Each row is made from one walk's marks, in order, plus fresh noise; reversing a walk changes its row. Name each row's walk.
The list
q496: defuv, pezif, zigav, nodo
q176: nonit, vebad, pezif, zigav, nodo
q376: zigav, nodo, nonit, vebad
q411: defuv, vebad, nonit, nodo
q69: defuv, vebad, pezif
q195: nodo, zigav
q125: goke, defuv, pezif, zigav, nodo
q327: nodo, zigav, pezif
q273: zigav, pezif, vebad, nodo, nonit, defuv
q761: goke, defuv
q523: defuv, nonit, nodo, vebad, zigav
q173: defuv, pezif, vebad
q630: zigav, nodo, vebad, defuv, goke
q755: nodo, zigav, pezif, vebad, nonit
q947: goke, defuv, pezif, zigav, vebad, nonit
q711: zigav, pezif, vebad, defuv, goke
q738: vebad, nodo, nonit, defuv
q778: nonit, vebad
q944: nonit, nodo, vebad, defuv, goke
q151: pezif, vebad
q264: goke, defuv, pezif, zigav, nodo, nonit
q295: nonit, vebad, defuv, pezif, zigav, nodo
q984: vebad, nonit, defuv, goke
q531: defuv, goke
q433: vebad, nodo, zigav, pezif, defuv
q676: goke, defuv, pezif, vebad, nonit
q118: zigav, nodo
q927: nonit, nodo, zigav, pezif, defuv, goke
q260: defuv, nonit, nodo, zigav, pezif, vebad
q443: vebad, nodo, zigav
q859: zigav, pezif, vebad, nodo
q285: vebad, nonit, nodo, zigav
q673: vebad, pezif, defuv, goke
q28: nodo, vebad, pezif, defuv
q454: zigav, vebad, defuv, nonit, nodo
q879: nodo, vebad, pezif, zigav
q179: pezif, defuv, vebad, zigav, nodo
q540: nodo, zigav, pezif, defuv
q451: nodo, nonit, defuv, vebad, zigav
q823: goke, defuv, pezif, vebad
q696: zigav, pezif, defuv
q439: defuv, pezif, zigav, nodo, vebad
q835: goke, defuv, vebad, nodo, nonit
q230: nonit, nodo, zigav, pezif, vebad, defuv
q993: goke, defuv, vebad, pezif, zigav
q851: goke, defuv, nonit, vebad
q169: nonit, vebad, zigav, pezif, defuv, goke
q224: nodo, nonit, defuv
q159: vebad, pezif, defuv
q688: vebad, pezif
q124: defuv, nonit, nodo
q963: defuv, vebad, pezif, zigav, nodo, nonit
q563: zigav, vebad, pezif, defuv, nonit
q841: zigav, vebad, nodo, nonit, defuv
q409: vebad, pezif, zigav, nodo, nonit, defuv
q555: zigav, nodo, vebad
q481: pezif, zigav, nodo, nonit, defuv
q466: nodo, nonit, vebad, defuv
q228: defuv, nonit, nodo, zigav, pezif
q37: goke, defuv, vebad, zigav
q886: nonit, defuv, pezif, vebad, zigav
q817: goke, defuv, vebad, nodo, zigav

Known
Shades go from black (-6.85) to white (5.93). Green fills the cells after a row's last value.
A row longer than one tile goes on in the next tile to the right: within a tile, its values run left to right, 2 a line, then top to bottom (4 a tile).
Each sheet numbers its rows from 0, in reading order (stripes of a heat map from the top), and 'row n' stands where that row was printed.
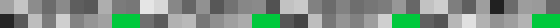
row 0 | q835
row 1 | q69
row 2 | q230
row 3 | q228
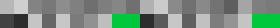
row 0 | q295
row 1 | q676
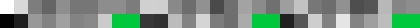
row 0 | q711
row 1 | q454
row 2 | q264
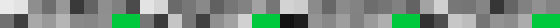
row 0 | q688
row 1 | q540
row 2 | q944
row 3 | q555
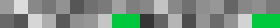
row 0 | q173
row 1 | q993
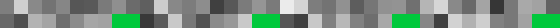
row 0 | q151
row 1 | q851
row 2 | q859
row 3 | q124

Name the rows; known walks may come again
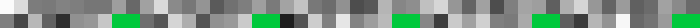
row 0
q28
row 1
q173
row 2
q264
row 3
q411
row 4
q443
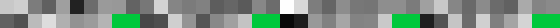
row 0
q228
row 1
q778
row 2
q711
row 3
q947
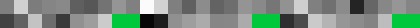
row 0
q823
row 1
q630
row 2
q376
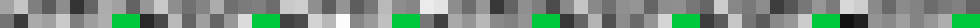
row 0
q481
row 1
q886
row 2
q963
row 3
q688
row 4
q993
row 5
q851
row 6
q944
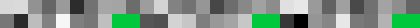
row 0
q409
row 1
q439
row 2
q984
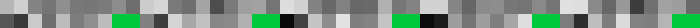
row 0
q176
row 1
q496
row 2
q563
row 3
q169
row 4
q433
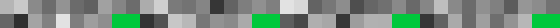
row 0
q179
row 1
q555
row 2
q327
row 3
q817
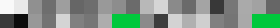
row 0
q673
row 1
q124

